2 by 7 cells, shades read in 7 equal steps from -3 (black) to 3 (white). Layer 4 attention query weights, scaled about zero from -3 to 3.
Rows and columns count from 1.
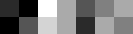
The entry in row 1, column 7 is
1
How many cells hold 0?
2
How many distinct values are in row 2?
6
